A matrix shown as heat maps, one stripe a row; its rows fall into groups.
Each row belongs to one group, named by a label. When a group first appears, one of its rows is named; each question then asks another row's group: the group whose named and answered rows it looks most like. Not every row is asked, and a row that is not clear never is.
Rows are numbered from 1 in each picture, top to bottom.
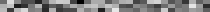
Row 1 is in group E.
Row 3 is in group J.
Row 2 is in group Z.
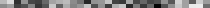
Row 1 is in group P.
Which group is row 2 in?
Z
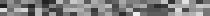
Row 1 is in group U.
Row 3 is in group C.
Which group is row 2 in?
Z
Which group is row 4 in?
Z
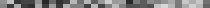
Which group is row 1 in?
Z
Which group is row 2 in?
J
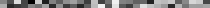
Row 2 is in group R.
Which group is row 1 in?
J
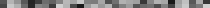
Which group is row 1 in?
U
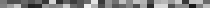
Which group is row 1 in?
J
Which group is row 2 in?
E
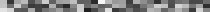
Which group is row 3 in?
P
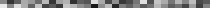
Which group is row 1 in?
R
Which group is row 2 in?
C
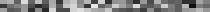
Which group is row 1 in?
C
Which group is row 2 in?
U
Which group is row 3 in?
Z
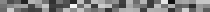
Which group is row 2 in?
C
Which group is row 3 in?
U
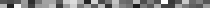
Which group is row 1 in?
U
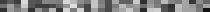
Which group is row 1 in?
U
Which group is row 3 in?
U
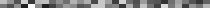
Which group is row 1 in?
C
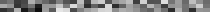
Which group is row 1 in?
R
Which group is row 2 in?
P
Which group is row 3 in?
E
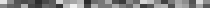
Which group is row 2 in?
U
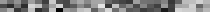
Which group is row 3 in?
Z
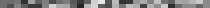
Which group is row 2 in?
E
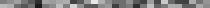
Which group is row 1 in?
E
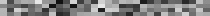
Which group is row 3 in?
J
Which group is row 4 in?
Z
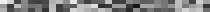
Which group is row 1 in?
P
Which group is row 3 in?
Z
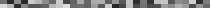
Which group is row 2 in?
P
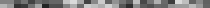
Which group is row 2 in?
Z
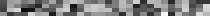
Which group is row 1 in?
U
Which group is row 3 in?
E
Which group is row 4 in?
R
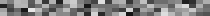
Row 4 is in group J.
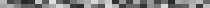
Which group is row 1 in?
Z
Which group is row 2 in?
E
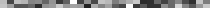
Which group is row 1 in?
C
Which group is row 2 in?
P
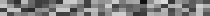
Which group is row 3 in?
E
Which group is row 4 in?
J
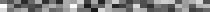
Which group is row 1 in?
J
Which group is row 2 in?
P
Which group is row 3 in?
C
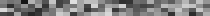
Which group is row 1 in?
Z
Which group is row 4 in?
E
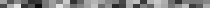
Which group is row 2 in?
E
